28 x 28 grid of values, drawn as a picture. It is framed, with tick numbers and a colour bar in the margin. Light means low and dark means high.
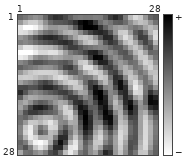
Slope: none. Ninth with the lowest average: top left. Average level on the scale: 50%. Rings: centred on the bottom left.
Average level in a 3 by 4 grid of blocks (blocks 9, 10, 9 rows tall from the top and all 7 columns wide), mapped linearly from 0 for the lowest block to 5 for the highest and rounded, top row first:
0451 | 3253 | 1332
